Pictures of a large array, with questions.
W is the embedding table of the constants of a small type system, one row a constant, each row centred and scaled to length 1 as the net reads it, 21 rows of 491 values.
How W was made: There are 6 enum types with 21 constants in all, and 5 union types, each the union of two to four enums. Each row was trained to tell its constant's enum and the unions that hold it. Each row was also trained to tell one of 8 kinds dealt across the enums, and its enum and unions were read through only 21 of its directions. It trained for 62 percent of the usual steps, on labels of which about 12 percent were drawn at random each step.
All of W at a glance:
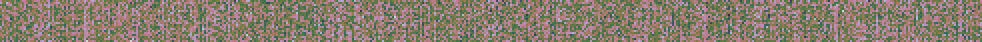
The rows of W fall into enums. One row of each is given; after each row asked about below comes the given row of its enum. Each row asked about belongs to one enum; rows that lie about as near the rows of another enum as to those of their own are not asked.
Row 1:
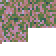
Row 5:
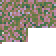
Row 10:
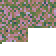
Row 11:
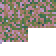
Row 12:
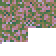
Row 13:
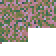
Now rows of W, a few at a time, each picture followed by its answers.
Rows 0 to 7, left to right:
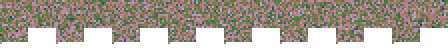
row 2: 10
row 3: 13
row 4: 13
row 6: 13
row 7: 11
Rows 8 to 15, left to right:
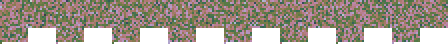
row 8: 5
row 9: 5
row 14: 10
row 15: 12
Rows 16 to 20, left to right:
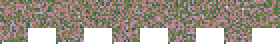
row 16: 1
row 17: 11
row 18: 12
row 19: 10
